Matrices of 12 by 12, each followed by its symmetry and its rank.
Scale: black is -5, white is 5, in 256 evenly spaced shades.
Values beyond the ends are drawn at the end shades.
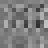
neither, rank two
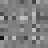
neither, rank two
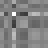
symmetric, rank one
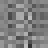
neither, rank two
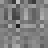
neither, rank two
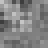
symmetric, rank two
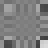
symmetric, rank one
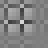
symmetric, rank one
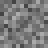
symmetric, full rank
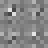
symmetric, rank two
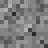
symmetric, full rank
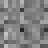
neither, rank two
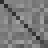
symmetric, full rank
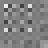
symmetric, rank two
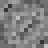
symmetric, full rank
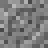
symmetric, full rank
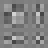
symmetric, rank one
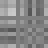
symmetric, rank one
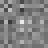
symmetric, rank two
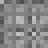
symmetric, rank two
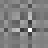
symmetric, rank one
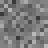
symmetric, full rank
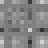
symmetric, rank two
